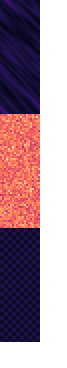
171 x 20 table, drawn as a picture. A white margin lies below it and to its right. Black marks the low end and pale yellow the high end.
It is made of 3 by 1 panels. Panel 1,1: very low, slanting down to the right, faint in contrast. Panel 2,1: high, fine-grained. Panel 3,1: very low, checkered, faint in contrast.
